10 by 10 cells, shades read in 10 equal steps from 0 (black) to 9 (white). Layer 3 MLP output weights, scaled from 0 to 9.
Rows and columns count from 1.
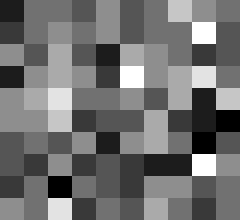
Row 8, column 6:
2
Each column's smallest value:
1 2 0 2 1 2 1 1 0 0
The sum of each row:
40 43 38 51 49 34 34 33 32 42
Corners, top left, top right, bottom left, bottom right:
1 4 5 4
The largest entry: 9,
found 3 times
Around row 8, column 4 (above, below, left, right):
5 4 5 3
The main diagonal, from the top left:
1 4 6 5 4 3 6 1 3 4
